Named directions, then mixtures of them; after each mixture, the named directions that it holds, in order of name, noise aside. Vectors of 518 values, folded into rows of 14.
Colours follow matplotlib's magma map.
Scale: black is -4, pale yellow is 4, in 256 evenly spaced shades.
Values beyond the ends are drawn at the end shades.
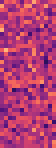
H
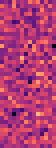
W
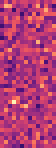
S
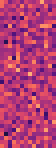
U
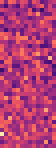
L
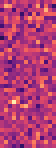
S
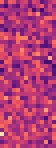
L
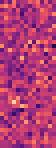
S, W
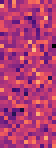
H, W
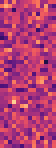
H, S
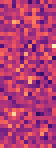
W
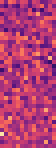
L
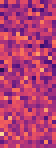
L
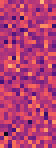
U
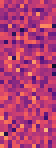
L, U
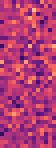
L, W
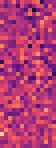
L, W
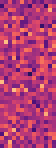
H, U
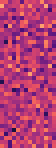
H, U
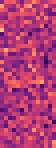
H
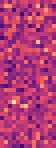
S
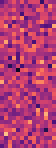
U, W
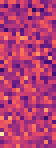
L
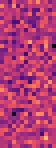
U, W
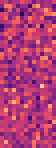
H, S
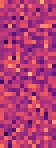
U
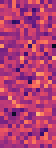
W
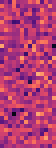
W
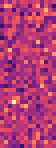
S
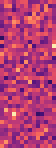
S, W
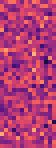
H, L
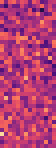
L
